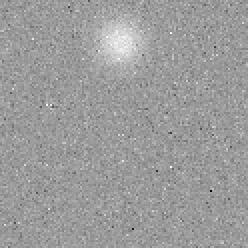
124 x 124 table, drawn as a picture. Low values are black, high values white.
The ninth with the highest average is the top middle. The halves do not mirror each other. No regular stripes run through it. No overall slope runs across the table. A single bump stands in the top middle.
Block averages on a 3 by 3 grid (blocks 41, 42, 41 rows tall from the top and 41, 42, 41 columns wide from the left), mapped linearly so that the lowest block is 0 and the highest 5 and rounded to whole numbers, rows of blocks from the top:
0 5 0
0 0 0
0 0 0
